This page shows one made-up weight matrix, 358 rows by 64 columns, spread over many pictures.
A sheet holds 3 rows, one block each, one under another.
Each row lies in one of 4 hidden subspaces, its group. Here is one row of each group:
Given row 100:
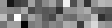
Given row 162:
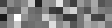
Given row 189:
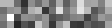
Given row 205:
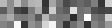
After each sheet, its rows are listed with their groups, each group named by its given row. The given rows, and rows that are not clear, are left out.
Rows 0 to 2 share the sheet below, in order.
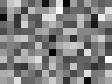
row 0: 100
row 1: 205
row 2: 205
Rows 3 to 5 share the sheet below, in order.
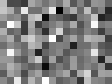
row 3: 100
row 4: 100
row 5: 205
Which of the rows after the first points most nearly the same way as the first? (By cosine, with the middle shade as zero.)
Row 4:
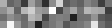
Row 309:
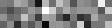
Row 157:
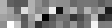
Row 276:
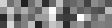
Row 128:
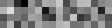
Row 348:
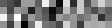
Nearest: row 157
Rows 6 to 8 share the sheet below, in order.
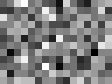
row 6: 189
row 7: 100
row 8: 189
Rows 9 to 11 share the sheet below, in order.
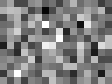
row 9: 205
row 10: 100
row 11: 162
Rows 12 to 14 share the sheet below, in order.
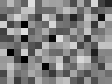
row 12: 162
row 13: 100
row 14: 189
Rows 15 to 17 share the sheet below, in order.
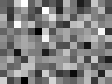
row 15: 189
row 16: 205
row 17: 162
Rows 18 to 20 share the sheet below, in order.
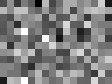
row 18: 205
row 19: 189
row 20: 162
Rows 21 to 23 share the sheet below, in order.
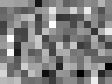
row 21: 205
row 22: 189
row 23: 100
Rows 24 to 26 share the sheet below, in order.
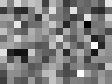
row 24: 205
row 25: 162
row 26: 100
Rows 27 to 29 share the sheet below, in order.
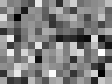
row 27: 162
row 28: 189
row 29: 162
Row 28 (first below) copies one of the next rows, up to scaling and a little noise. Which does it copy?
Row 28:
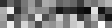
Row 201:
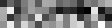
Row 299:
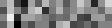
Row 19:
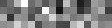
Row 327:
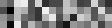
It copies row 201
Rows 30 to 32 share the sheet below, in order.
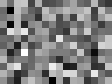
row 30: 189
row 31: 100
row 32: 162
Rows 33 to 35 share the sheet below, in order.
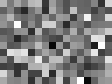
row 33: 205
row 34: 162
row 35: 205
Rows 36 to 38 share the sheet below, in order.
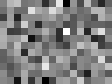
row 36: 100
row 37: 100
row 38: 205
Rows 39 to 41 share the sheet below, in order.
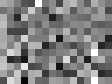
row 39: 162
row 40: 100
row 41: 100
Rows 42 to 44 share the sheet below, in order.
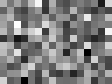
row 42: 205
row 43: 205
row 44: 162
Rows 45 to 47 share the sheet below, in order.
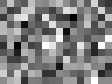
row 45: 162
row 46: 100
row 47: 100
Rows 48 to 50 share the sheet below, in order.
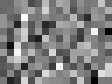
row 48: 205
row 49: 189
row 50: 100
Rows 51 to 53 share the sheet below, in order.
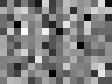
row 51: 205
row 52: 100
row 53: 162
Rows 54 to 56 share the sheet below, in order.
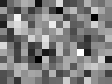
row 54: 162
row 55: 205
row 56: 205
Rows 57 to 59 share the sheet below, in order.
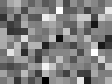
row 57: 100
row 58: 100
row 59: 205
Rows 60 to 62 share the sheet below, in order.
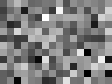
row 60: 100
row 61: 205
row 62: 205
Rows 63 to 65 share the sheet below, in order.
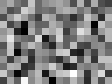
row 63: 162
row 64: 189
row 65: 162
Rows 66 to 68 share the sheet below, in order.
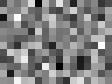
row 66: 162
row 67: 162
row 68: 189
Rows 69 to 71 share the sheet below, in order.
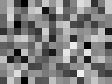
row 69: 189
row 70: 205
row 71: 100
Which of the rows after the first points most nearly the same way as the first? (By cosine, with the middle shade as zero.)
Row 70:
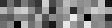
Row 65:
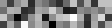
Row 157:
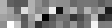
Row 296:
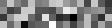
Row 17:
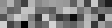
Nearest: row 65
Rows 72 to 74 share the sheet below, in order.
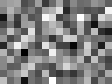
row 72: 100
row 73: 162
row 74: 162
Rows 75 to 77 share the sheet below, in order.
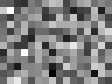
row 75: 189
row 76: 162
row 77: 162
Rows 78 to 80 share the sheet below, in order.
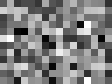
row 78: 205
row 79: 189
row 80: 205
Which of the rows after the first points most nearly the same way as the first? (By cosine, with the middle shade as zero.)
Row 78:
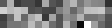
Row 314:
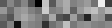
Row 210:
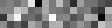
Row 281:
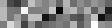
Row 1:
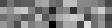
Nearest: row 1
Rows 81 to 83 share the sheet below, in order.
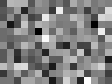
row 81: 100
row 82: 205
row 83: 205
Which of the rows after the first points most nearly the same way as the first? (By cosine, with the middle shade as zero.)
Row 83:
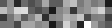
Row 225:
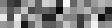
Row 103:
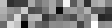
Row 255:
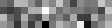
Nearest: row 225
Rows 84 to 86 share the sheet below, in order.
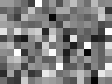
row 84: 162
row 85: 205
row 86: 100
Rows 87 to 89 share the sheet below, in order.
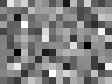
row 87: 100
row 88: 205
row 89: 162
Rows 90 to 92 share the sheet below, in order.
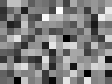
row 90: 100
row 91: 162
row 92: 205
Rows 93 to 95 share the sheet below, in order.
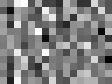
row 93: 189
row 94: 205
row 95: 189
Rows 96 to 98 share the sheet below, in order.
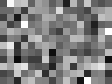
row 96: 100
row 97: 189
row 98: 205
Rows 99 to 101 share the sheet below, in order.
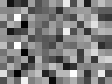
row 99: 100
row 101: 162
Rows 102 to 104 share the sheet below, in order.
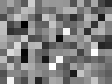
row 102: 162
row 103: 100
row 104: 100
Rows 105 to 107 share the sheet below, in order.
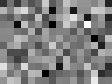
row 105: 205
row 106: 162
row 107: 100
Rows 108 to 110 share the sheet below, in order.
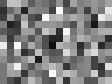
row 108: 100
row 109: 100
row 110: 162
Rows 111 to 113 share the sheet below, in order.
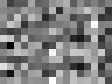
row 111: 100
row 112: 189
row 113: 189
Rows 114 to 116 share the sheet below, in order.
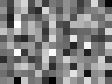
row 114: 189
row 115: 205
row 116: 205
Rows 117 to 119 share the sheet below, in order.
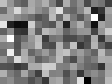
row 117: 162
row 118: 189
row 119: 205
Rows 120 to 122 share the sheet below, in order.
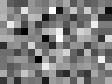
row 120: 100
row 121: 189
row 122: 205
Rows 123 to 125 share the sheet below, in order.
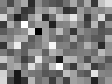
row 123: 162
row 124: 162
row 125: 162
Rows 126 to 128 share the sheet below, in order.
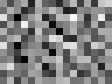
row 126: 162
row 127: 162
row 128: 189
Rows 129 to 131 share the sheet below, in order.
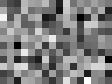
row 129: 100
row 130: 100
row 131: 205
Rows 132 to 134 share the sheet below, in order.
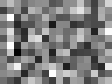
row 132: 189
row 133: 189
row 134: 162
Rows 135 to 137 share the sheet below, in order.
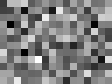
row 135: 100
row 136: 162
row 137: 205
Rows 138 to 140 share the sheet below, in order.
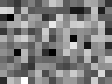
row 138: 189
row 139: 205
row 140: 162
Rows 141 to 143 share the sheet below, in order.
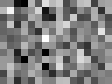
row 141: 189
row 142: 205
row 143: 189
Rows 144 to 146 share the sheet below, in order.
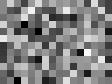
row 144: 162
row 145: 205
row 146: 205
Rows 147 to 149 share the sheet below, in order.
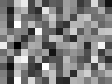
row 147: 189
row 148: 162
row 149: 189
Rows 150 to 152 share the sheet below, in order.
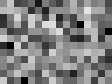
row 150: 205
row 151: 189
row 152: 162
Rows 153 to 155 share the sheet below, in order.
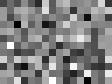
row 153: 205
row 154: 189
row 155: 205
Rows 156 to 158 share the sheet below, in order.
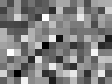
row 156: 100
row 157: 100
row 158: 162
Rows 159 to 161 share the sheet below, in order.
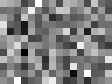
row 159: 162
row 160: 100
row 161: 205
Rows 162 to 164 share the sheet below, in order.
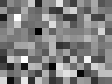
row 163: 205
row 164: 100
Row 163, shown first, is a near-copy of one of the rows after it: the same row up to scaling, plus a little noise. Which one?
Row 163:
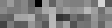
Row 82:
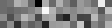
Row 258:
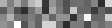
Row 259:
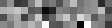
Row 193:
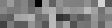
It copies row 193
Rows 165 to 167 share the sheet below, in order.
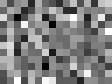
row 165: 162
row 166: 189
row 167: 205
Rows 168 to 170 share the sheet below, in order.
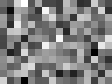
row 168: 189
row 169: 100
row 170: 162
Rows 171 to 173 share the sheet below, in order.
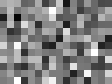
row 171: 100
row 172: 100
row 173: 205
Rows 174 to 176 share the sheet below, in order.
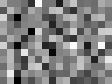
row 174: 162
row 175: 162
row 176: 189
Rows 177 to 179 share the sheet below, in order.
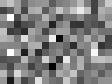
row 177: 189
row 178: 100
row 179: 100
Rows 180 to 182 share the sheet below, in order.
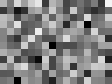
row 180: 205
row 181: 162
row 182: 205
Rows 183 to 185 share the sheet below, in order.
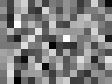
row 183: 189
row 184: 162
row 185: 189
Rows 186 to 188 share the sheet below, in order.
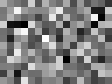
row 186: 162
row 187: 189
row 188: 100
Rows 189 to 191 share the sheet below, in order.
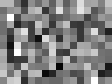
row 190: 189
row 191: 100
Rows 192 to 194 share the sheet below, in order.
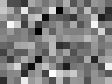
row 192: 100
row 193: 205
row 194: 162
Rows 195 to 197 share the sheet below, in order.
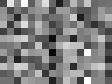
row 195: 100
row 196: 205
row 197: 205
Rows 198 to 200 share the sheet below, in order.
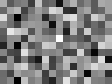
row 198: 162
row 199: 100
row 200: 205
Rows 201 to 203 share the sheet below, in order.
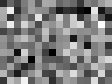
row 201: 189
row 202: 205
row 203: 162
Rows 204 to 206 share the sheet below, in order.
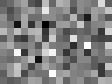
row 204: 205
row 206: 162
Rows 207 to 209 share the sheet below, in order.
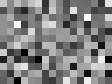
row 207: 205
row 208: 162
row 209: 205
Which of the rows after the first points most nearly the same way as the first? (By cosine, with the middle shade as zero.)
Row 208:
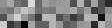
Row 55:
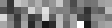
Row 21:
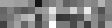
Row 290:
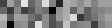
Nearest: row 21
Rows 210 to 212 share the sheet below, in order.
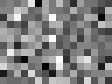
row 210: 162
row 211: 100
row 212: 189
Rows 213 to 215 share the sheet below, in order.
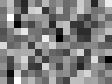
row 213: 189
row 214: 189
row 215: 189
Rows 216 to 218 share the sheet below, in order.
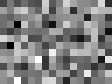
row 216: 205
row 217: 189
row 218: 205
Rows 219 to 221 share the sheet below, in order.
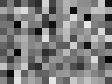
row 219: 205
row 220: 205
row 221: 189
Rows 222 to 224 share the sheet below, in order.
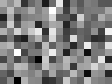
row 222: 100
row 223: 205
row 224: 205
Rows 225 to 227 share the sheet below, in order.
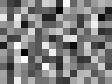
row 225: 100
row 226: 162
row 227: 189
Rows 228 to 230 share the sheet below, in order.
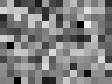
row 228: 205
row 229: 189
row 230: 205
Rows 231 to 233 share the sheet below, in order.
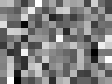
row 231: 162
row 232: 100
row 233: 189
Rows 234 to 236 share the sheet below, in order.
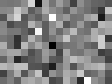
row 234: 162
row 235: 162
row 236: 205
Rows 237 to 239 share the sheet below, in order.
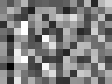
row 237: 162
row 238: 189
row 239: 189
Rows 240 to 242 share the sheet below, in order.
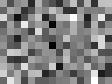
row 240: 162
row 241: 162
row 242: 100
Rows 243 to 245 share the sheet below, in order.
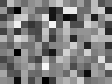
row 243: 162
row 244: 205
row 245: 205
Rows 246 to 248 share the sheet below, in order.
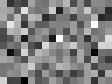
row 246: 100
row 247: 100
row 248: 162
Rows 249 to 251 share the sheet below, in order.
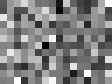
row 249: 189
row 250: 100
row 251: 205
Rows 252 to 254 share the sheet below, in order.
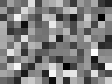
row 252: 162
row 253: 100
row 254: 162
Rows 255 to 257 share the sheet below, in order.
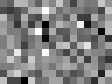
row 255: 205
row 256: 205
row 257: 162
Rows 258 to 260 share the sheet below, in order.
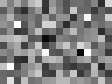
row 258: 205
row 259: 205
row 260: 189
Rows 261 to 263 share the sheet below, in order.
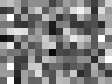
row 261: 189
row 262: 189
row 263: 189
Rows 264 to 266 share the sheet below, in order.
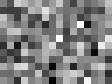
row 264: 205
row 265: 100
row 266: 205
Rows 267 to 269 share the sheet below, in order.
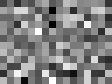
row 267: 205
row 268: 205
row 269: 162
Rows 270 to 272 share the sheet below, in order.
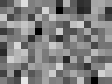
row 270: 189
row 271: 162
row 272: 100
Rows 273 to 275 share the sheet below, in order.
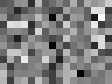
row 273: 162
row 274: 162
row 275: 100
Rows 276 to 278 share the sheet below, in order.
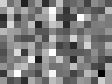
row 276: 100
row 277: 205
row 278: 162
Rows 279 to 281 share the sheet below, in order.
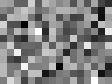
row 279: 162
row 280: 205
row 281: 100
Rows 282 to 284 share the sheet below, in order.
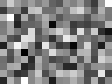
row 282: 189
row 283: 162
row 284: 162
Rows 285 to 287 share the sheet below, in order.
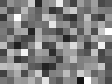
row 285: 162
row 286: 162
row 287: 205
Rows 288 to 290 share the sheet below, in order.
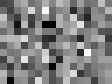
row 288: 205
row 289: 205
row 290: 100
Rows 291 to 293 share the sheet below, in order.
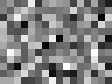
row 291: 162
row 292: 100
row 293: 162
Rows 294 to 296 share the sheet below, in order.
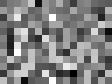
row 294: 162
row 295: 189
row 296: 162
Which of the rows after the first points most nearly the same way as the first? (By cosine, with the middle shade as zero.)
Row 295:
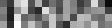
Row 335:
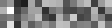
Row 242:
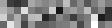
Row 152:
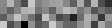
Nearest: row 152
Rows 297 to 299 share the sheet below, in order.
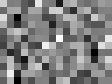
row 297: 162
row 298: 100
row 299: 189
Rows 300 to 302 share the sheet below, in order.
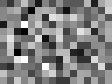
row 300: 162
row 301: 189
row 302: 189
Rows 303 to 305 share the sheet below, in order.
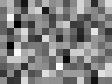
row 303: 189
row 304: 189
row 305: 100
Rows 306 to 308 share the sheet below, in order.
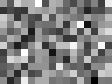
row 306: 205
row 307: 162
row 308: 100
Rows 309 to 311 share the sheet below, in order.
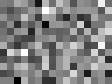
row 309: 205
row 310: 162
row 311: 205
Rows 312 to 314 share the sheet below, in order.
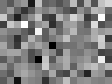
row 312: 162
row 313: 162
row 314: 205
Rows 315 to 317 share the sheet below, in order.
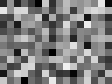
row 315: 205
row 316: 205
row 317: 162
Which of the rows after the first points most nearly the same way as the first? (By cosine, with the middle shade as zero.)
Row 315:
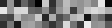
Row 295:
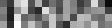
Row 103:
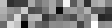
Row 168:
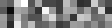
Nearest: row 103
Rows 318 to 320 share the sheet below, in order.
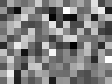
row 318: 162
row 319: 162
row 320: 189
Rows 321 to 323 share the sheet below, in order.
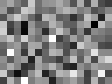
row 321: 162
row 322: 100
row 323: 162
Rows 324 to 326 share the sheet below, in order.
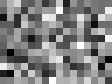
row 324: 100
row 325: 100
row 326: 189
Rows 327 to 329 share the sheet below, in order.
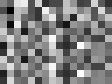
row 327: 189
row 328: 100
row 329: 100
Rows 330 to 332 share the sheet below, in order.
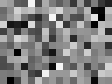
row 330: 162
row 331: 205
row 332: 100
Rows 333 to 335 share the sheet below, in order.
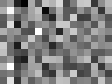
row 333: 189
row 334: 162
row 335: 189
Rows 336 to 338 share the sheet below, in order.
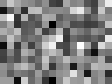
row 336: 189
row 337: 100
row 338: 205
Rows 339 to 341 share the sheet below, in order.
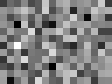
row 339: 205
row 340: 162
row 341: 100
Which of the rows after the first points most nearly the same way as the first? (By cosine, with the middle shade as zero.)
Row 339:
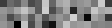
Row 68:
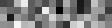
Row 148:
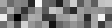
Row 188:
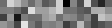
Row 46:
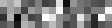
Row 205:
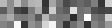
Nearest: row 148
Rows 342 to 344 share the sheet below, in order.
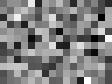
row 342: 162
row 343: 100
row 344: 205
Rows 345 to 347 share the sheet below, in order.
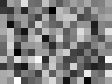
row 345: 100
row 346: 189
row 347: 205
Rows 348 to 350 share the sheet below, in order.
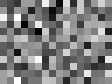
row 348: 100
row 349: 205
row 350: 205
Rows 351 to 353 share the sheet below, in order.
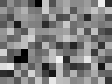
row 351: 205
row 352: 162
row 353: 189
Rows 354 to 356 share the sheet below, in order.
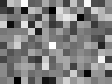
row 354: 100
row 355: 162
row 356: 205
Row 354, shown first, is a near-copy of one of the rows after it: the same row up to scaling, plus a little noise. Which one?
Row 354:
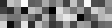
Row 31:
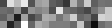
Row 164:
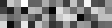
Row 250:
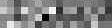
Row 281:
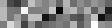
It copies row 164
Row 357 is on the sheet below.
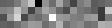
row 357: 162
